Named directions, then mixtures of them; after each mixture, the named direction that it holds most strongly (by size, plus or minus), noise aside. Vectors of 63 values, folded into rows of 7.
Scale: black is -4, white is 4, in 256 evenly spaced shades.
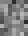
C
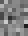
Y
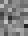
Y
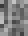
C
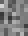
Y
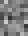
Y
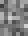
Y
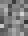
C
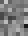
Y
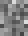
C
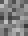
Y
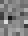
Y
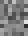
C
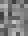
C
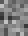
Y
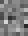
Y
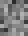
C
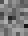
Y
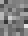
Y
